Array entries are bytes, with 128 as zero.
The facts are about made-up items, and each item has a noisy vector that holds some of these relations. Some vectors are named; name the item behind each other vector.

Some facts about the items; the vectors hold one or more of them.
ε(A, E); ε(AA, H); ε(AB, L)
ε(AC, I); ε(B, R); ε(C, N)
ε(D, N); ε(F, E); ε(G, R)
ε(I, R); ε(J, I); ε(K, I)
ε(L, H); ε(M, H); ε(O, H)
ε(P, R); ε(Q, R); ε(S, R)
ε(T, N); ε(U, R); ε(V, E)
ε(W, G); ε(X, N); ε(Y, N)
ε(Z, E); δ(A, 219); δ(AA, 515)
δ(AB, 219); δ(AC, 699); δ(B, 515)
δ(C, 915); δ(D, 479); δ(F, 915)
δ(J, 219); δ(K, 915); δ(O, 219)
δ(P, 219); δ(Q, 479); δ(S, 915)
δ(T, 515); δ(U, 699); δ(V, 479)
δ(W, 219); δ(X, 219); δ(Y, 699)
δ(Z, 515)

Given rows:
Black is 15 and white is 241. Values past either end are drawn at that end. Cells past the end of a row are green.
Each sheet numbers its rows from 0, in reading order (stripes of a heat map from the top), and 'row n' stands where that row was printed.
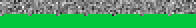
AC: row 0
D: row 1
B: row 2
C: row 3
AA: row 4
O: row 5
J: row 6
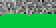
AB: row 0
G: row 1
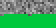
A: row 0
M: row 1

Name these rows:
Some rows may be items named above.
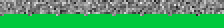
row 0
AB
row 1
B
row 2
Q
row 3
J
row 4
W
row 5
U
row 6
S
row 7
AA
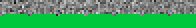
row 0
I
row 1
L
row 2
AA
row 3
P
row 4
Y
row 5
R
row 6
H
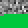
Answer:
K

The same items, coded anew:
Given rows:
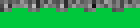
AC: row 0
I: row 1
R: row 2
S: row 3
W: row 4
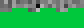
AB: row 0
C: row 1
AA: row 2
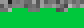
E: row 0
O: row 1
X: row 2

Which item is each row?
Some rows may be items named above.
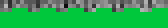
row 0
G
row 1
Q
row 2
K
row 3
Y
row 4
U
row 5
L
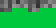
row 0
J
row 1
Q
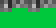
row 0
I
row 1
G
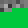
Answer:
B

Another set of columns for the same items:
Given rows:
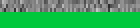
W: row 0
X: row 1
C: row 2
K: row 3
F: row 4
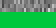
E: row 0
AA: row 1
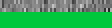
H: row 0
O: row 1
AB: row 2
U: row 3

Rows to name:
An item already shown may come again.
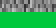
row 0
K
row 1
J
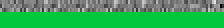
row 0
S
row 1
R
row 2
B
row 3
B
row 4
Q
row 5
Q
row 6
Y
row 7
I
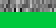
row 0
G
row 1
B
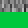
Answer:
AC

